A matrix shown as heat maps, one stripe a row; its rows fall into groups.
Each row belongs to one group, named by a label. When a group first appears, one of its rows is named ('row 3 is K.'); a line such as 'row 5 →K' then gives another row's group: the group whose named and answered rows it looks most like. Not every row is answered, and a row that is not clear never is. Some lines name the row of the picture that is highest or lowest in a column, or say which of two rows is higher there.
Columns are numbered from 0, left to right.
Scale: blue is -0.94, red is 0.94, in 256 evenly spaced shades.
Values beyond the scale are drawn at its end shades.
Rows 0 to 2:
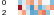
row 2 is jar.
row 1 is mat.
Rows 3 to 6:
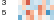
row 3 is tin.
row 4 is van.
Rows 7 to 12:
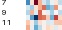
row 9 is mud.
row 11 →mat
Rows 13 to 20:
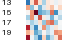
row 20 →mat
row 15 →tin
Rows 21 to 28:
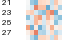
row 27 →tin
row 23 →jar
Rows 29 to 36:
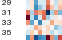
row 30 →van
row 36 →van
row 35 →mud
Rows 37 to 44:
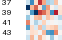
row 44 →mud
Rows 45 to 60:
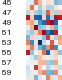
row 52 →van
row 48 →mat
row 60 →van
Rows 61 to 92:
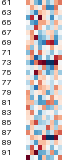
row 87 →mat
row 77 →mud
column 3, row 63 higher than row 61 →Yes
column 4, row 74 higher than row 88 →No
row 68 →tin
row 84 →mat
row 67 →jar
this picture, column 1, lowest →73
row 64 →mud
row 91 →tin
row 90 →mud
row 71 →mud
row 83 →jar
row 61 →mat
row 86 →van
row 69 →jar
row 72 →mat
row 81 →jar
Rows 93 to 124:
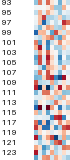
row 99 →van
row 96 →tin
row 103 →mud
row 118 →mat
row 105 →mud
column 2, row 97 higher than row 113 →No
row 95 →mud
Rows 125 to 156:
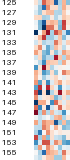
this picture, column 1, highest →142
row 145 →van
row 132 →tin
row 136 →van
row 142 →mud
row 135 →mat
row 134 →jar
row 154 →mud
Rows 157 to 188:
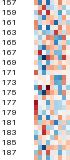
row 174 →mud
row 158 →tin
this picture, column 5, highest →163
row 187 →mud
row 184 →van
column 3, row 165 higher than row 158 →Yes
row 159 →mud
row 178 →mat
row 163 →van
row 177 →mat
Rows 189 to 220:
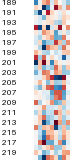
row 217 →tin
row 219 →mat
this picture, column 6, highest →194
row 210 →tin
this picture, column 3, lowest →194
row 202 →van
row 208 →jar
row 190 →van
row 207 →jar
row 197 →van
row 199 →mat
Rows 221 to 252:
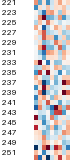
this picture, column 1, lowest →252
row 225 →mud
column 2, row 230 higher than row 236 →Yes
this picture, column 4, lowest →242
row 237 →mat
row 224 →tin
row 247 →mat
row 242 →van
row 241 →mud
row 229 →van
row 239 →mat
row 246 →mat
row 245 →van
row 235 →mud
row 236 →mat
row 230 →tin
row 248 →tin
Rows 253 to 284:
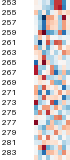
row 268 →tin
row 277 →mat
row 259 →tin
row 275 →mud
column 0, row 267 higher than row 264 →Yes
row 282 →tin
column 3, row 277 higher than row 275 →No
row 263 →mat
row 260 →mud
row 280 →mud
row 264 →tin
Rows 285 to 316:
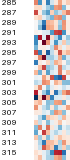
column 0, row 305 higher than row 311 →Yes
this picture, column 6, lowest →300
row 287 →mat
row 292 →mud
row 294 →van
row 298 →tin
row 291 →jar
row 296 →tin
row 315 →jar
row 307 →jar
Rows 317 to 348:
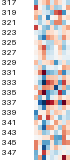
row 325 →jar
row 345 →mat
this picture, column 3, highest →337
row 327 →tin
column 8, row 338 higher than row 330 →No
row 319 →jar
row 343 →mat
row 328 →tin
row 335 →tin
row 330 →mat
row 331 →tin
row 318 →mat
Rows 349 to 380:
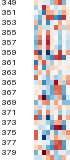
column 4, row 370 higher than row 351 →No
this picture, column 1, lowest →359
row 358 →mud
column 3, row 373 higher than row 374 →No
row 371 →mud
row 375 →mat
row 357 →mud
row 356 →mud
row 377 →jar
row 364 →mat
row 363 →mud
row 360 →jar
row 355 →mud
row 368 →tin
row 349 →jar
